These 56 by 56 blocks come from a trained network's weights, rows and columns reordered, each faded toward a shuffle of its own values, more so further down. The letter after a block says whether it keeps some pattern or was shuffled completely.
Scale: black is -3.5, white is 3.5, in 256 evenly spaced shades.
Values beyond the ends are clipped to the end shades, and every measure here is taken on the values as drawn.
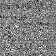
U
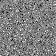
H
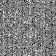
U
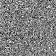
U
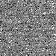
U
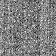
U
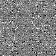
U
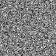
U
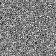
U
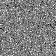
H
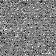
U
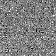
U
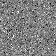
H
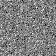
H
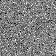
H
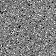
H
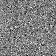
H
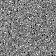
H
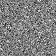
H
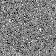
H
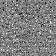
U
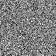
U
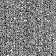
U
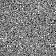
U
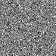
H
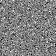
H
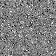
H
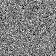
H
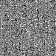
U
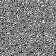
H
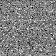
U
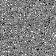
H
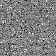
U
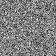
U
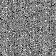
U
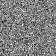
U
